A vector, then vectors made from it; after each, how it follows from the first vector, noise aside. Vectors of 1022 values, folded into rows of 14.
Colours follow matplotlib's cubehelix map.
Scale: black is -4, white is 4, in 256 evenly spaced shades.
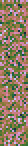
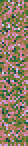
reversed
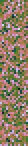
reversed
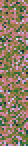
wrapped around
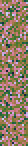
wrapped around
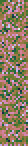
reversed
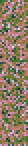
reversed
